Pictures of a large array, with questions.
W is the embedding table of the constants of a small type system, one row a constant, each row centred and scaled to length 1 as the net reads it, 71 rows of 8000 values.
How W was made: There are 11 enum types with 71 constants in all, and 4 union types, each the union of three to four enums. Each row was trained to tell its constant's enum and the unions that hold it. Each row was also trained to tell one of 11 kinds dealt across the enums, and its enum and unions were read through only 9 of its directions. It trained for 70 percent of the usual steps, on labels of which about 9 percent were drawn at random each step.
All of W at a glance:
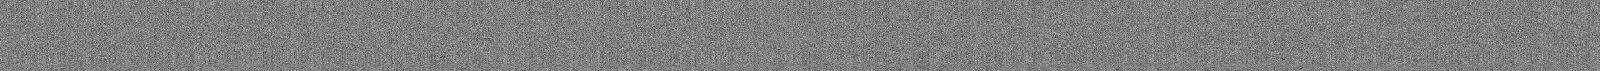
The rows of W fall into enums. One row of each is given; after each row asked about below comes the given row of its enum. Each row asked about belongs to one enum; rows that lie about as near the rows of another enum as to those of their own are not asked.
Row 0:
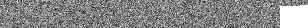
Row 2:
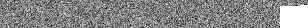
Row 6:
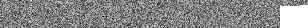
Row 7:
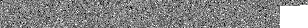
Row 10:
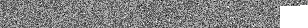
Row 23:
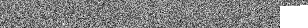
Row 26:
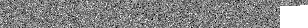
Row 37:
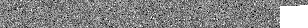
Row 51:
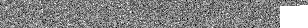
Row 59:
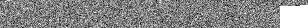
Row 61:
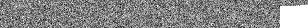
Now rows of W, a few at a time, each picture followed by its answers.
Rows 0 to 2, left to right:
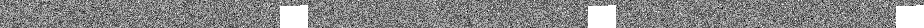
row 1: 26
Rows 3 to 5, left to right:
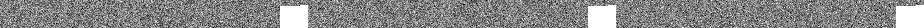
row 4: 2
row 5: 37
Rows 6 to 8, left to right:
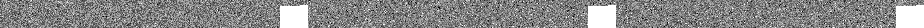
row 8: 61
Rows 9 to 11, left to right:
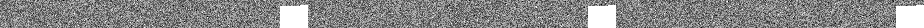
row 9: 61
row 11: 59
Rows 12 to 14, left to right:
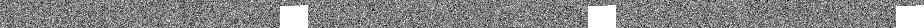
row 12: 26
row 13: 37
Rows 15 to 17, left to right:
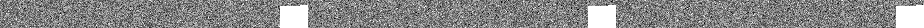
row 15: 10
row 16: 61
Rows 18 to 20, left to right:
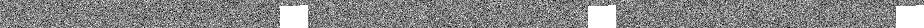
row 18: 26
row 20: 59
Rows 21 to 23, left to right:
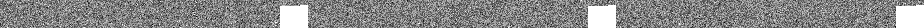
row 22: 10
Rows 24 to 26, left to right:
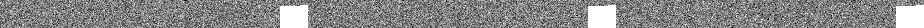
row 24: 0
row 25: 10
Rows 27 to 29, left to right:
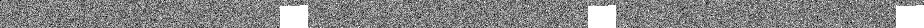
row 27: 6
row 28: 2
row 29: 51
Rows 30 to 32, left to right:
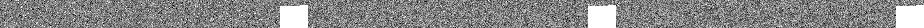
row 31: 7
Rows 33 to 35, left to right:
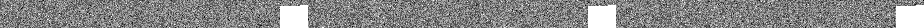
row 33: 59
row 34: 10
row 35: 7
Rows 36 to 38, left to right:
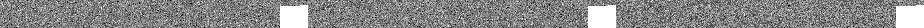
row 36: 37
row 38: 59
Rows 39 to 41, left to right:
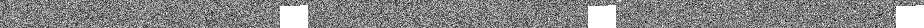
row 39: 0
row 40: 59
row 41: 51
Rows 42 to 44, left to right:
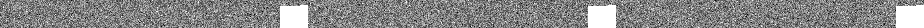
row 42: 61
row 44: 23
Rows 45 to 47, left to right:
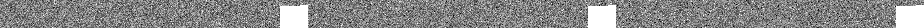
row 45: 2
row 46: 10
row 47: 51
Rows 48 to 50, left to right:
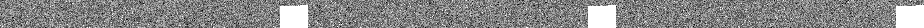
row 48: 0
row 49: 59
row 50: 6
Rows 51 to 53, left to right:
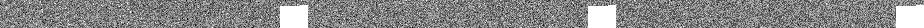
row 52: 26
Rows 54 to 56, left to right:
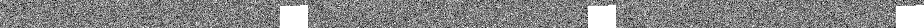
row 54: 26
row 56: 7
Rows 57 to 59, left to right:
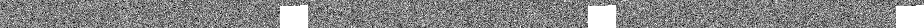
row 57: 26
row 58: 7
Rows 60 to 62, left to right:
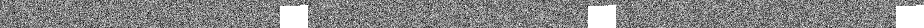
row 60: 7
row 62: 2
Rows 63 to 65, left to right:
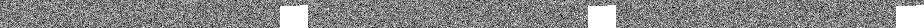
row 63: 6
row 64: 51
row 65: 61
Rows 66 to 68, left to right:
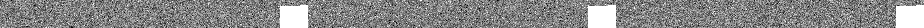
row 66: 7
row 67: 37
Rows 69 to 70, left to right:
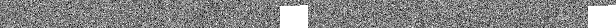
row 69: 6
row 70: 23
